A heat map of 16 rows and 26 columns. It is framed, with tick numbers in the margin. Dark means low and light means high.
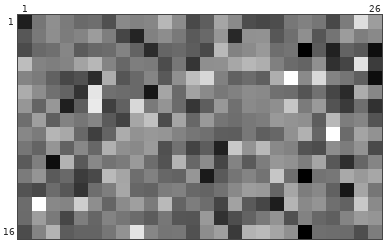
Grain: fine. Mirror symmetry: none. Slope: none.
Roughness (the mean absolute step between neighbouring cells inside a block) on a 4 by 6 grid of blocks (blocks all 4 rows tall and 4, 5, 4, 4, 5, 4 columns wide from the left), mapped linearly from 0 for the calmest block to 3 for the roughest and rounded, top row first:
011213 / 133022 / 211222 / 210221
